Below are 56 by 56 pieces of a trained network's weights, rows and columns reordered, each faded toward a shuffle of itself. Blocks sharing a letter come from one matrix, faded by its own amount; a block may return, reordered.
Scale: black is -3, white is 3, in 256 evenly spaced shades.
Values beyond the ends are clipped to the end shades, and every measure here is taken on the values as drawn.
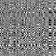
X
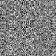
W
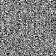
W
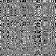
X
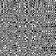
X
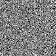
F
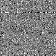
F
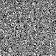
F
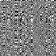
X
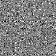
F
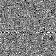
F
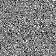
F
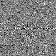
F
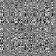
X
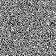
F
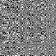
X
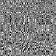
X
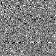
F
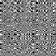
X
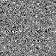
F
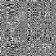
X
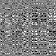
X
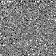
F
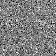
F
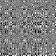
X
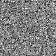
F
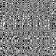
X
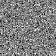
F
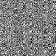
W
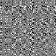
X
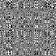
X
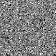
F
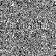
W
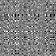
X
